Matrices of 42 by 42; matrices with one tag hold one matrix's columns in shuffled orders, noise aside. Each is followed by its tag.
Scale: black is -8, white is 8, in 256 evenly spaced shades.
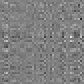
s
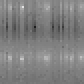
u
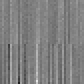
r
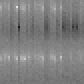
u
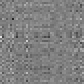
s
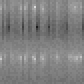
u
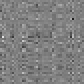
s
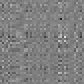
s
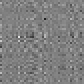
s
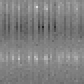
u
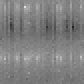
u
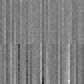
r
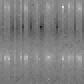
u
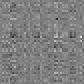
s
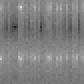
u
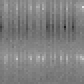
u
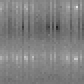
u
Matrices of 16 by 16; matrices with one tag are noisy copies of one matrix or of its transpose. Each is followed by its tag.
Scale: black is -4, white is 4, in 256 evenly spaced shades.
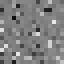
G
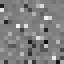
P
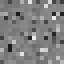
G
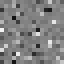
G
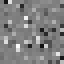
P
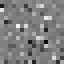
P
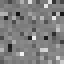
G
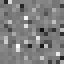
P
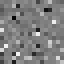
G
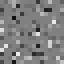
G
